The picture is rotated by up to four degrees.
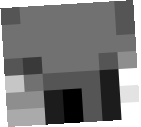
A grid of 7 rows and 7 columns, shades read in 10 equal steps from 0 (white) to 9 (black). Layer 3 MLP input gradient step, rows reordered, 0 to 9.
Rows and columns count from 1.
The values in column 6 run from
5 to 8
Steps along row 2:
same same same same same up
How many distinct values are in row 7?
5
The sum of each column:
31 34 42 44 38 45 22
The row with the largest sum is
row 6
